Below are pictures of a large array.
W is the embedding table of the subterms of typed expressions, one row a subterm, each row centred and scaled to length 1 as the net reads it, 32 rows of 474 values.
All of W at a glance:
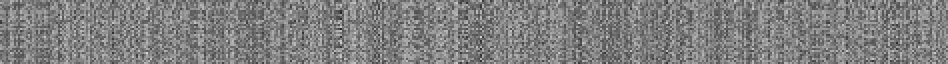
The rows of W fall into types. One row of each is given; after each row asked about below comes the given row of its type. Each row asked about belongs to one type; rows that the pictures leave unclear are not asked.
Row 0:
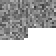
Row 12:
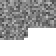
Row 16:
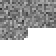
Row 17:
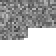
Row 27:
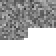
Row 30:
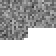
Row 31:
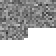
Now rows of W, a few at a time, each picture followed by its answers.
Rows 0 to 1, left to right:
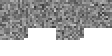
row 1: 31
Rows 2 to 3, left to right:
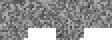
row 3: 30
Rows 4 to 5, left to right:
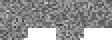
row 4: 17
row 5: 12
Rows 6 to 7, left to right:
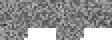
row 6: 12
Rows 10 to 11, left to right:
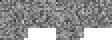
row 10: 27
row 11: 17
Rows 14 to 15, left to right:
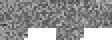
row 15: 16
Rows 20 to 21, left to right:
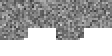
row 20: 27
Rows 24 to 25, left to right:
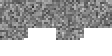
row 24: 31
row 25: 16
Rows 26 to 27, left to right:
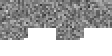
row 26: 0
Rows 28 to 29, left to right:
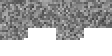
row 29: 12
